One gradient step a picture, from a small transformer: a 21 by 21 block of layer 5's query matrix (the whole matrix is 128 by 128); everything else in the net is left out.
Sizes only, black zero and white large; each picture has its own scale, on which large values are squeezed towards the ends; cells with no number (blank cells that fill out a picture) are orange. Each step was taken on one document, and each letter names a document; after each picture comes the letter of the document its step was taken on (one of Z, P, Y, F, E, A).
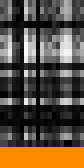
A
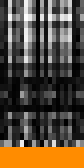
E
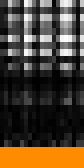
A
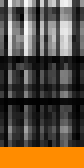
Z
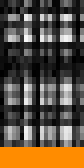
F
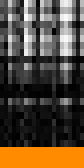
A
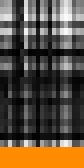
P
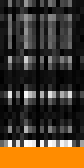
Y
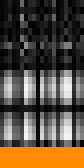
F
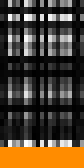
E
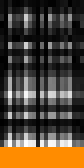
Y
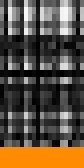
P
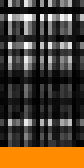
E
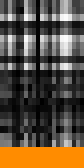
P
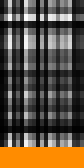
Y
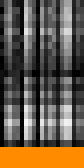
F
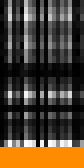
Y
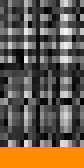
P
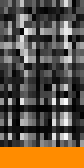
A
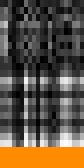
P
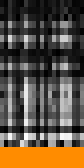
Z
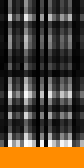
E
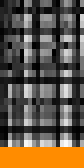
A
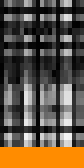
F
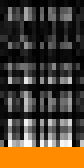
E
